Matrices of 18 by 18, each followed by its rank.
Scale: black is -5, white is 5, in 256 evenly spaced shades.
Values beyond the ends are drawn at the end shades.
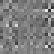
three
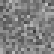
full rank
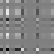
one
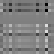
one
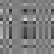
one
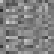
three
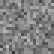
full rank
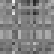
two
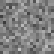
full rank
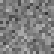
full rank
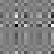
one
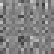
three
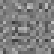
three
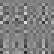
two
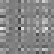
two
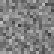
full rank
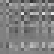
two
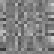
three
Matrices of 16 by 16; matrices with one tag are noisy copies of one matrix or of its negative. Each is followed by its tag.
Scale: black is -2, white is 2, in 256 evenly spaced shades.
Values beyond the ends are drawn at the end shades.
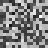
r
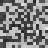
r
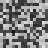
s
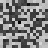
s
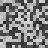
r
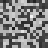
s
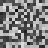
r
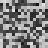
s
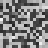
s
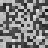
r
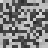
s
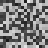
r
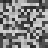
s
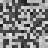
s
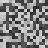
r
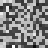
r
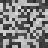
s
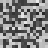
s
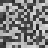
r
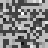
s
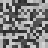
s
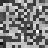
r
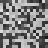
s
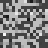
s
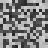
s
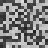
r
